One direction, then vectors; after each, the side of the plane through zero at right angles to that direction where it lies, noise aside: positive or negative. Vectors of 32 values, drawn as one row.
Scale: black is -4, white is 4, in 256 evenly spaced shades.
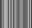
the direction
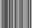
negative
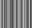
negative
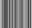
negative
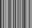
positive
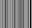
negative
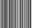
negative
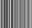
negative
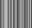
positive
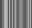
positive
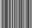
negative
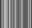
positive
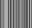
positive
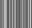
positive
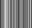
positive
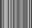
positive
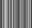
positive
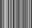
positive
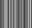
positive
